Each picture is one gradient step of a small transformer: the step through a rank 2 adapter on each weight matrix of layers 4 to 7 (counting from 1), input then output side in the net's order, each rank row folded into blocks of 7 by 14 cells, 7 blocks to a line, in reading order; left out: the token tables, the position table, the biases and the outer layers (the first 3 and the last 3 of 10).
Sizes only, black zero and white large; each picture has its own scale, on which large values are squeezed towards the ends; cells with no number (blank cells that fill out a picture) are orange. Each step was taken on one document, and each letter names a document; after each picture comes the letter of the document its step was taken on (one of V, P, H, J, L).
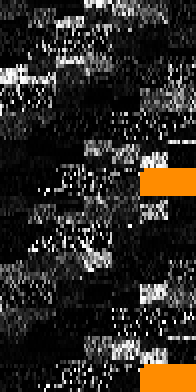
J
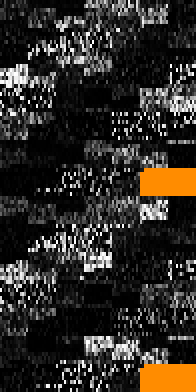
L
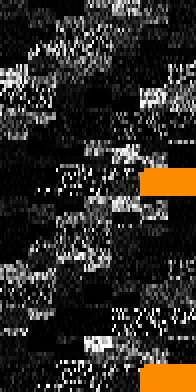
L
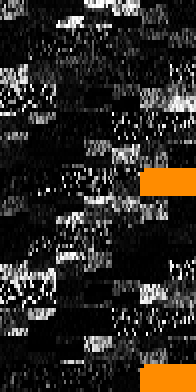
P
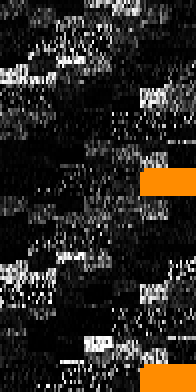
L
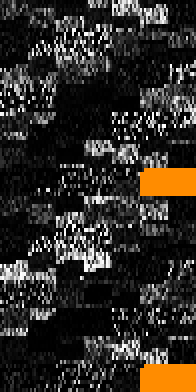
P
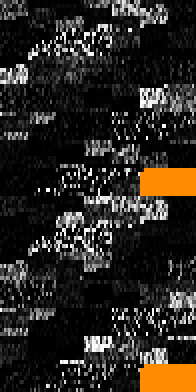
P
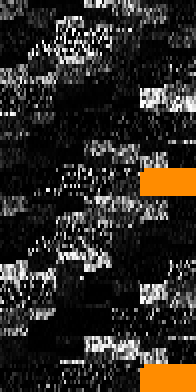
P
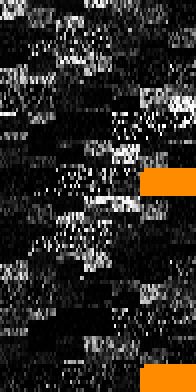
P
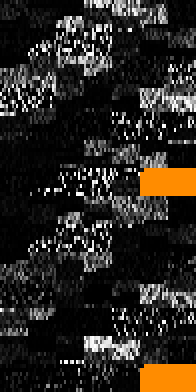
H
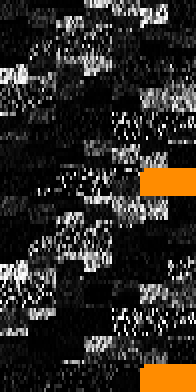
H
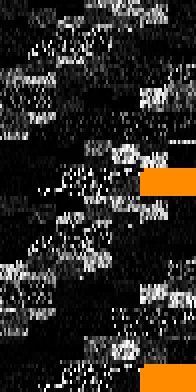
J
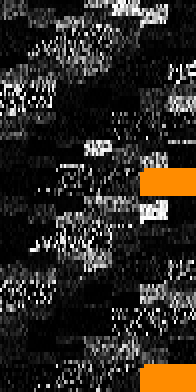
L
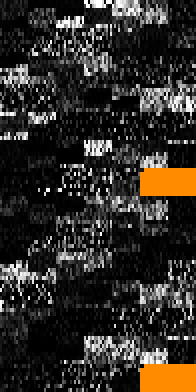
J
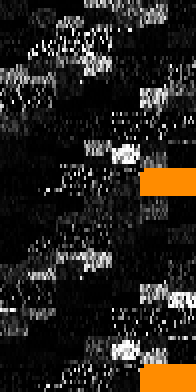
J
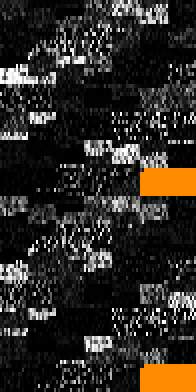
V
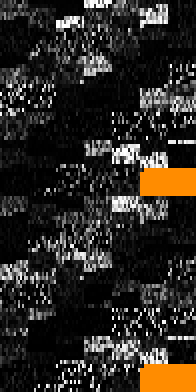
L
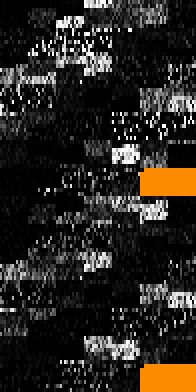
J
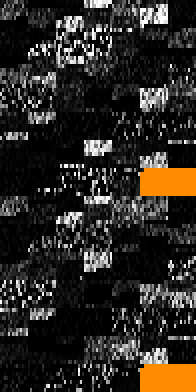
H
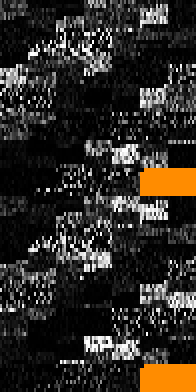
V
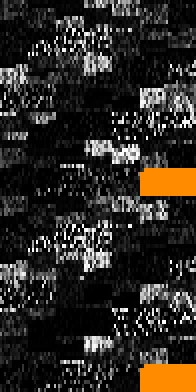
P
